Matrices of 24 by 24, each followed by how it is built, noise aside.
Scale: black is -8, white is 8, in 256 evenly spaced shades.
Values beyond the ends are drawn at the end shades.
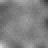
smooth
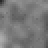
smooth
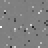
sparse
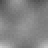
smooth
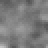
smooth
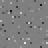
sparse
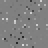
sparse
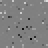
sparse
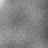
smooth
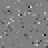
sparse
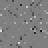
sparse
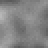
smooth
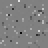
sparse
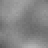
smooth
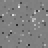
sparse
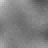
smooth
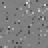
sparse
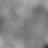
smooth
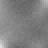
smooth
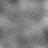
smooth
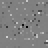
sparse
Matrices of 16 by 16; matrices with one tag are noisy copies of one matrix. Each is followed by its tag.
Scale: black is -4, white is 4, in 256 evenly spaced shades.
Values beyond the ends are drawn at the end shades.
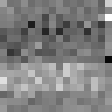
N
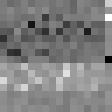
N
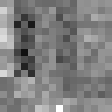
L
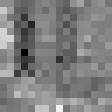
L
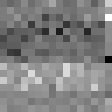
N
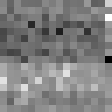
N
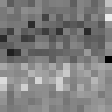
N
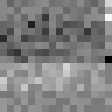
N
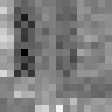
L
